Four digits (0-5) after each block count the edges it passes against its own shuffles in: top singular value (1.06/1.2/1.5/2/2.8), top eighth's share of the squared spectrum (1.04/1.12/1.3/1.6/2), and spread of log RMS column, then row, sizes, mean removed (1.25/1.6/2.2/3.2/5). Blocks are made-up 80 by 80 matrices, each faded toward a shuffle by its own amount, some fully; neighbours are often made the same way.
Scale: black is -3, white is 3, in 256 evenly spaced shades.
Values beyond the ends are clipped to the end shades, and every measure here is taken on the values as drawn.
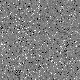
2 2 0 0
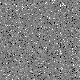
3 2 1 0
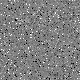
1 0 0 0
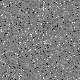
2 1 0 0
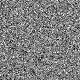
2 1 0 0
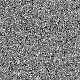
0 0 0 0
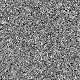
0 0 0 0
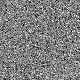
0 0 0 0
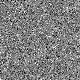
0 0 0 0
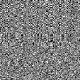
4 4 3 2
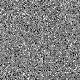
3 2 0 0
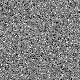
1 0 0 0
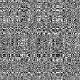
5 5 3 3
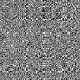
4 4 2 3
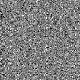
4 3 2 1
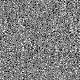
3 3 1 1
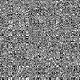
4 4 2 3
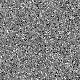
0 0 0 1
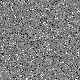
0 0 0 0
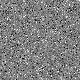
0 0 0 0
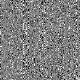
1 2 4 0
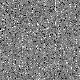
1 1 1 0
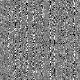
2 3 4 0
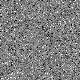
0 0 1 0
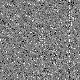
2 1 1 0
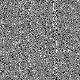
2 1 2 0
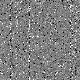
2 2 2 0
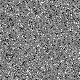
2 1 0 0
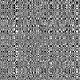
5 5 4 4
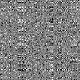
4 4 3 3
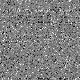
3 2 0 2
